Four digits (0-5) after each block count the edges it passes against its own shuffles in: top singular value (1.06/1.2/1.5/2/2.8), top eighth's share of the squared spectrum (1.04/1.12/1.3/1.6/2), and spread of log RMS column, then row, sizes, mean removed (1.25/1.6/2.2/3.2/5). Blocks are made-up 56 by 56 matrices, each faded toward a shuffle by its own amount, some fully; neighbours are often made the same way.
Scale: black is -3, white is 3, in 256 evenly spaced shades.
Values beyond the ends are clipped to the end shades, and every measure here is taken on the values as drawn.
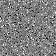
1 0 0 0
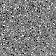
2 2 0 0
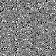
3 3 1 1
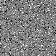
1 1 0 0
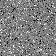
0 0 0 0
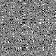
3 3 1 2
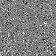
2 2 1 0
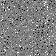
1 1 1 0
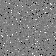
0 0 0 0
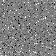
1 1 0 0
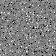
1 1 0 0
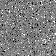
1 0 0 0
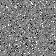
1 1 0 0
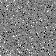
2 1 0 0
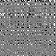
4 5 3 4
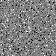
2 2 0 0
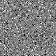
3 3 1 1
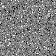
2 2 0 0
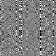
4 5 3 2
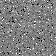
1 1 0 0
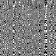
4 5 3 2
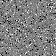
0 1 0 0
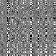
4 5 4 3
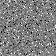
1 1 0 0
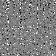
1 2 2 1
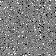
1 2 1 1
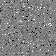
0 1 0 0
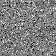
2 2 0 0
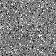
2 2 0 0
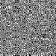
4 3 2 2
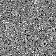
2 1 0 0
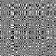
5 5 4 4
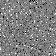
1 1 0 0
